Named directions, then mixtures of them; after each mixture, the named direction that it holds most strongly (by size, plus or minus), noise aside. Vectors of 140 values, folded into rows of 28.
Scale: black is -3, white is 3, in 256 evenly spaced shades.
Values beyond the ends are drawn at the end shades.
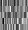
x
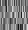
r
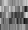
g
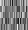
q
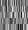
r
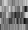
g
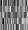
x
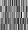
q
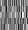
r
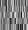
r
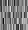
x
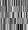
r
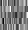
x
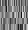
r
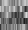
g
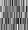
q
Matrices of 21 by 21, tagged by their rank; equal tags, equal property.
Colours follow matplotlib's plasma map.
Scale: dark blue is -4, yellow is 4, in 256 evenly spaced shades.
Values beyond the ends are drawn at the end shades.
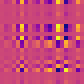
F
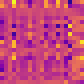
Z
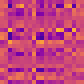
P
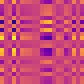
F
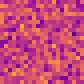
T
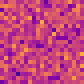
T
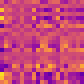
P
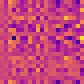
Z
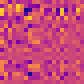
Z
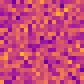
T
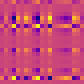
F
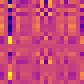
P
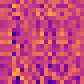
Z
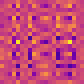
P
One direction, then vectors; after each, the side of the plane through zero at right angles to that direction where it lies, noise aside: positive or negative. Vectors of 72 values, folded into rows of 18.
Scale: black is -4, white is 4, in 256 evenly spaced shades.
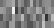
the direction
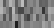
positive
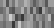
negative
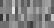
positive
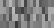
positive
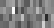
positive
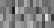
negative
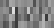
positive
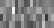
positive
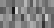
negative
